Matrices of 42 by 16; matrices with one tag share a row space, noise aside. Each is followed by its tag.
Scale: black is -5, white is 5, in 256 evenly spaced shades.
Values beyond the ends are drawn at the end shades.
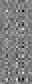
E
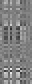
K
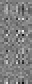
E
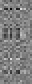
K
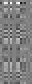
K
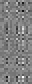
E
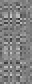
K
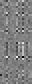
E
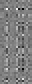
E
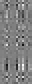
E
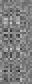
K
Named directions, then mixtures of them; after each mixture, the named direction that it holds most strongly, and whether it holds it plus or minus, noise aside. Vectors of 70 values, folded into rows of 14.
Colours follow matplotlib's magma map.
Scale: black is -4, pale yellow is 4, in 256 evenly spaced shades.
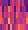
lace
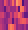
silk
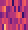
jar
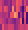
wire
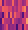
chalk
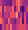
wire, plus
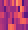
silk, plus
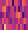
jar, plus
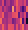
wire, plus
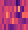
silk, minus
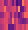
silk, minus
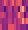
silk, plus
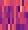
lace, minus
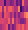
silk, minus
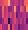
lace, minus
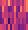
lace, minus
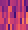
lace, plus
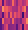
chalk, plus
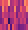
lace, minus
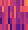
lace, minus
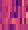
wire, minus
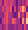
wire, minus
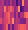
silk, minus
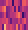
jar, plus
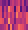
lace, plus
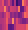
silk, minus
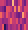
jar, minus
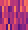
lace, minus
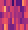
silk, minus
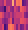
silk, plus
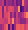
silk, minus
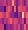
jar, minus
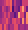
wire, minus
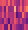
lace, minus
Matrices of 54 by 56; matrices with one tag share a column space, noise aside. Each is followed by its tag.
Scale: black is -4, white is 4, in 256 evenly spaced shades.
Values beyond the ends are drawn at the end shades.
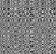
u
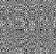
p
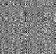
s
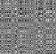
u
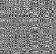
u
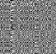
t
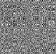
p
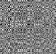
p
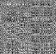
s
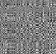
s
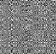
t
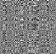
t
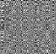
t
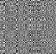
t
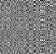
t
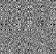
p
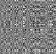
p
